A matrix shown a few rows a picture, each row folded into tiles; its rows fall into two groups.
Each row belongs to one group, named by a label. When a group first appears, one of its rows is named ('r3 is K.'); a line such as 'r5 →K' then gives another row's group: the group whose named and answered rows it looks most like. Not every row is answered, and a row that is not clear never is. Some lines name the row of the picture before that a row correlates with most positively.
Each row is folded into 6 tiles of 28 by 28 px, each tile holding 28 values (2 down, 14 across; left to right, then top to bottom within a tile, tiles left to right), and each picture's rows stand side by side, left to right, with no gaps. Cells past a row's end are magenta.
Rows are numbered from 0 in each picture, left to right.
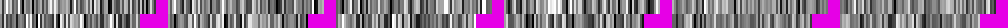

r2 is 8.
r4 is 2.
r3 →2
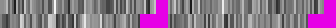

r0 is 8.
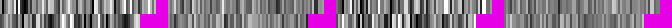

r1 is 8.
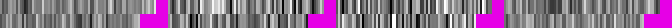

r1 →2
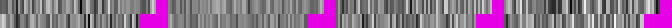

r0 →2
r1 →2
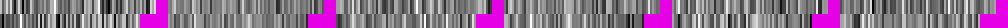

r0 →8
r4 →8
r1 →8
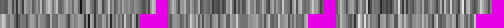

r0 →2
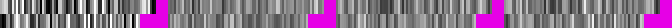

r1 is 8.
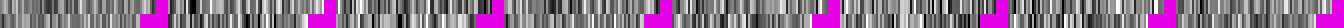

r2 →8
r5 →8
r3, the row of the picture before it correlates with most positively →3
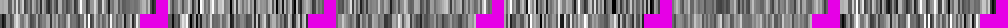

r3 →8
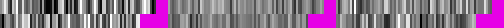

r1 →2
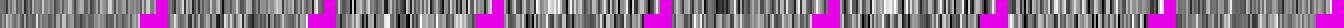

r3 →2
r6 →2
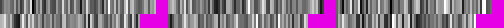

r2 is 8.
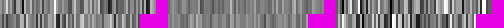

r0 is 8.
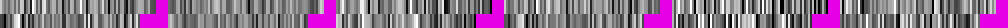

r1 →2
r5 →8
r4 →8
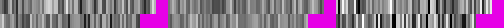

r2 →8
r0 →2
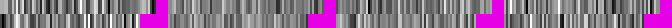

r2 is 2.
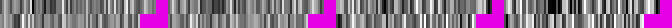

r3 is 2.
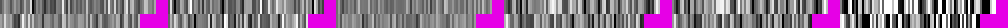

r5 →2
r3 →2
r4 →2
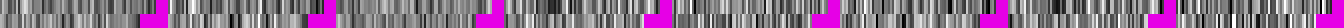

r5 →8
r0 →8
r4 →8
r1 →8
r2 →2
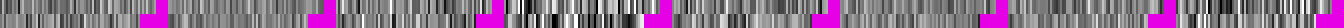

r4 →8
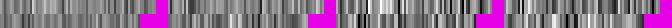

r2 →2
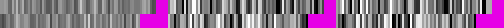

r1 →8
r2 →8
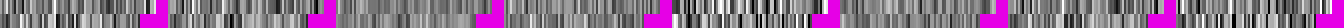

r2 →8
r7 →8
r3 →8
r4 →2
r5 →2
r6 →8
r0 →8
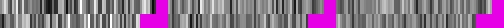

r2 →2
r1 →2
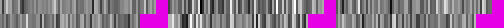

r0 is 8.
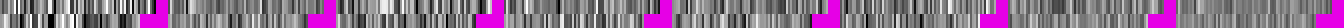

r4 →8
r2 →2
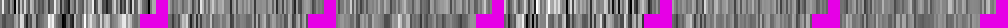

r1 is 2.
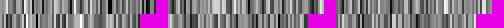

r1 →2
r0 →8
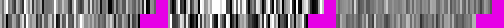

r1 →2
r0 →8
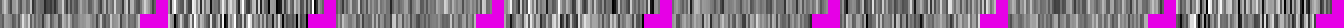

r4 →8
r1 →8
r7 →2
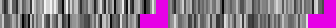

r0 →2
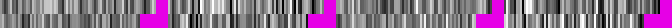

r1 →2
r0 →2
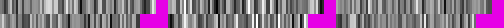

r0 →2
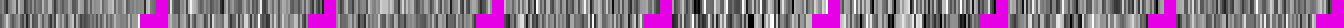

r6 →8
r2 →2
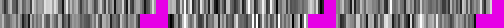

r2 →8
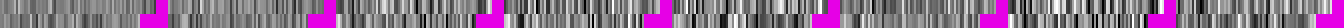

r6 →2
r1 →2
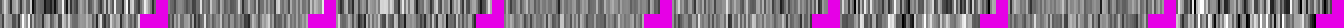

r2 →2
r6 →8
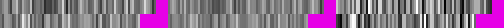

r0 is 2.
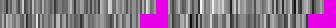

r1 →2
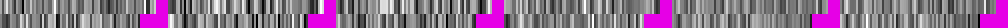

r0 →8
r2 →2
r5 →8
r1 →2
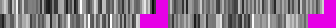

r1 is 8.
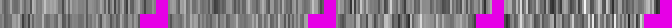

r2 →8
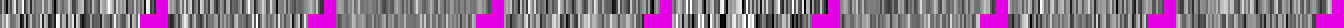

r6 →2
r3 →8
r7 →2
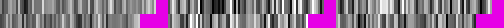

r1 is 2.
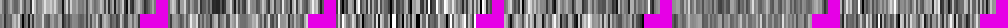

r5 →8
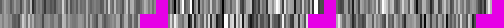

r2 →2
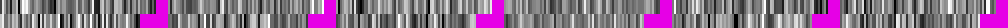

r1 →8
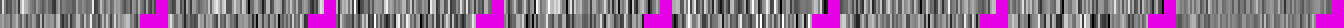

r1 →2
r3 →2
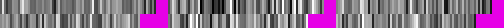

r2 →8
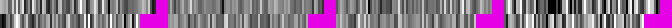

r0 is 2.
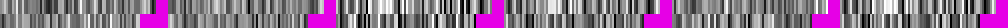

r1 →2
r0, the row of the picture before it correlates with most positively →3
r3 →2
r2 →2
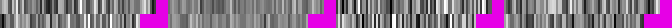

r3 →2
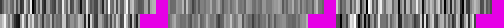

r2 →2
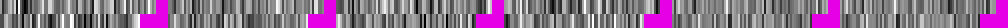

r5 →8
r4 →8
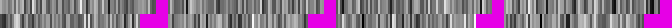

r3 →8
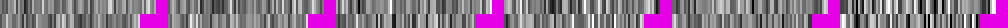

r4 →2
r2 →8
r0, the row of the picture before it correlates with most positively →2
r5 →2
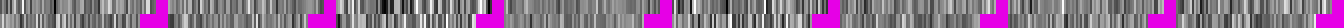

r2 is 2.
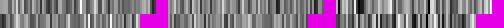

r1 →8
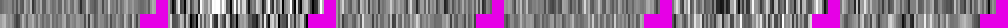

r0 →2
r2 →8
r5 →8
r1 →2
